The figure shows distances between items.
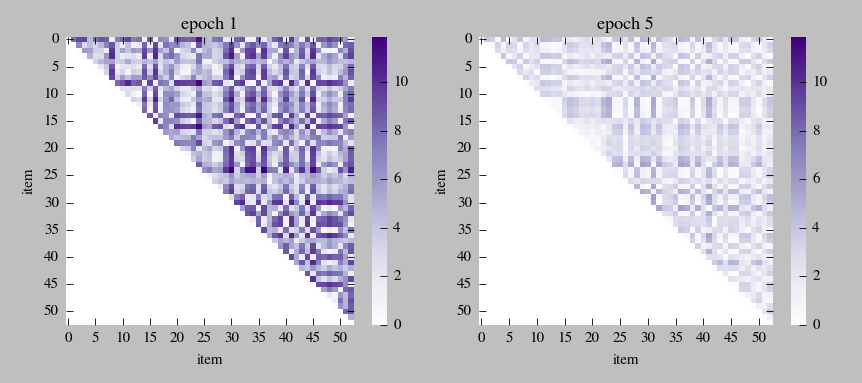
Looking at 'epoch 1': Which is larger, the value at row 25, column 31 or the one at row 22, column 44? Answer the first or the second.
the first
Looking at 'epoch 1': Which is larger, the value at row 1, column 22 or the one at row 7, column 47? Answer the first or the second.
the first
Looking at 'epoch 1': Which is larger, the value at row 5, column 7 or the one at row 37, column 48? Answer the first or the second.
the second
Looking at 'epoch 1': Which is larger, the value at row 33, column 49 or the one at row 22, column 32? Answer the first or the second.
the first
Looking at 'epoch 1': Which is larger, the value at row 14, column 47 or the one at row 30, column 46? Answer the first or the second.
the second
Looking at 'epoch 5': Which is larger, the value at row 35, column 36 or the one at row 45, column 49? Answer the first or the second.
the first
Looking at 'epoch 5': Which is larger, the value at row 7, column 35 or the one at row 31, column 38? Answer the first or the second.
the first
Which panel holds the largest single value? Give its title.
epoch 1
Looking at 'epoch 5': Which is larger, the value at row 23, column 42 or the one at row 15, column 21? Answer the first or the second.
the first
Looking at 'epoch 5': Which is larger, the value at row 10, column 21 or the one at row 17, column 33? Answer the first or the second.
the second
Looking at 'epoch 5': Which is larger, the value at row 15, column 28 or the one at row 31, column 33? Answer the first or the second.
the second
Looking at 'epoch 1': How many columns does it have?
53
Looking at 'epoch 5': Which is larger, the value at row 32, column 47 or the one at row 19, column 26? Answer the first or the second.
the first
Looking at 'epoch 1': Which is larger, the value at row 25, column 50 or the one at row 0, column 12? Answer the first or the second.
the second
